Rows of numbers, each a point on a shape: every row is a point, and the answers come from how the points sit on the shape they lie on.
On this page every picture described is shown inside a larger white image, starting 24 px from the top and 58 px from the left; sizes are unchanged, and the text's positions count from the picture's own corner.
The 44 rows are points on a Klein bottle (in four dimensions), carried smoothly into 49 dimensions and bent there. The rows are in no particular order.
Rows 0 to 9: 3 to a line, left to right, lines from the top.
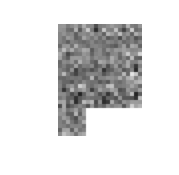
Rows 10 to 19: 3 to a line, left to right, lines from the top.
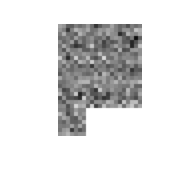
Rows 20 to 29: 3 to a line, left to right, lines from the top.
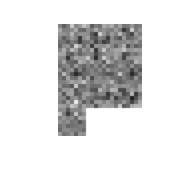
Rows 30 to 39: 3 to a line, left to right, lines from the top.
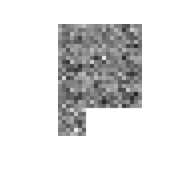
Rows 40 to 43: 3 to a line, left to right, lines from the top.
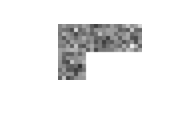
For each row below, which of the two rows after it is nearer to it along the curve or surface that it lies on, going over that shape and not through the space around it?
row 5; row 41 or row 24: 24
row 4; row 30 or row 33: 33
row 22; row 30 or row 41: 30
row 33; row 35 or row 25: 25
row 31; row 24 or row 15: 24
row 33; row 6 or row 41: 41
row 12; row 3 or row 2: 3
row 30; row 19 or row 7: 19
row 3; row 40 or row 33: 33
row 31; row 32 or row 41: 32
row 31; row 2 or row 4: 2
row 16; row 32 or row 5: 5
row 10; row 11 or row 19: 11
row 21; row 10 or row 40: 40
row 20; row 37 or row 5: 5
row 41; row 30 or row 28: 28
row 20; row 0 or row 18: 0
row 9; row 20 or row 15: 20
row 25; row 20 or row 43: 43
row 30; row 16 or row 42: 16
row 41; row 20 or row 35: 35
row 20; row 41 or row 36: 36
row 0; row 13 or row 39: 13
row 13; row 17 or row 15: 15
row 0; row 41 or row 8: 8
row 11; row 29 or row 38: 38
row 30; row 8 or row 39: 8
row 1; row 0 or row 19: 0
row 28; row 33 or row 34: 33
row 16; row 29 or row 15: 15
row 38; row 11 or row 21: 11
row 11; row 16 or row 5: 16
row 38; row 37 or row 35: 37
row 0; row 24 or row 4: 24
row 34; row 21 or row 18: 18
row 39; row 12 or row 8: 8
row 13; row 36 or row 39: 39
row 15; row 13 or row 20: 13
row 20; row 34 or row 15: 34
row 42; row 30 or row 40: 40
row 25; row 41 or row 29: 41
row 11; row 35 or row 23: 23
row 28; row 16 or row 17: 16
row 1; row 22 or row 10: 10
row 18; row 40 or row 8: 40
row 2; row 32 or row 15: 32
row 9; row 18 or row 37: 18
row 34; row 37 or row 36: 37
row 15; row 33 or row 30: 33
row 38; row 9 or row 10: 10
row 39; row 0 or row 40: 40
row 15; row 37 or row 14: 37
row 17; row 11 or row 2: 11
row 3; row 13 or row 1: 1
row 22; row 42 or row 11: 42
